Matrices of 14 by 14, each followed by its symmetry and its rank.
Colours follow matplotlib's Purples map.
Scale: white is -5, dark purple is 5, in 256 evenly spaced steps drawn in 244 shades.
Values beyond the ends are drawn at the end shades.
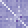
symmetric, full rank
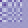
symmetric, rank one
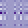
neither, rank one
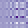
neither, rank one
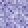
symmetric, full rank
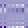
neither, rank one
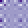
symmetric, rank one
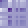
symmetric, rank one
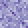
symmetric, full rank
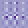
neither, rank one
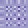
symmetric, rank one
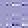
neither, rank one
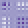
symmetric, rank one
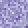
symmetric, full rank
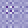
symmetric, rank one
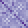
symmetric, full rank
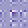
symmetric, rank one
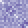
symmetric, full rank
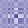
symmetric, rank one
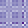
symmetric, rank one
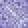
symmetric, full rank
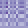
neither, rank one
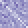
symmetric, full rank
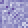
symmetric, full rank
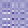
neither, rank one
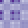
symmetric, rank one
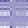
neither, rank one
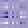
neither, rank one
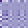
neither, rank one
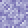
symmetric, full rank
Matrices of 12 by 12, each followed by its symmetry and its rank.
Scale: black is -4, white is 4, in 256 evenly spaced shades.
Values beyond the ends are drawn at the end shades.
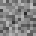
neither, full rank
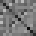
symmetric, full rank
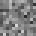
antisymmetric, full rank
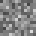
symmetric, full rank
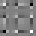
symmetric, rank one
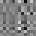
neither, rank two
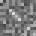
symmetric, full rank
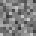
antisymmetric, full rank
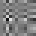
neither, rank one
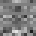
neither, rank two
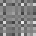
symmetric, rank one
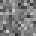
neither, full rank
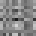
neither, rank two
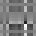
neither, rank one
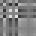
symmetric, rank one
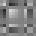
symmetric, rank one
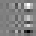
neither, rank one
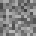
neither, full rank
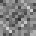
symmetric, full rank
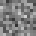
antisymmetric, full rank
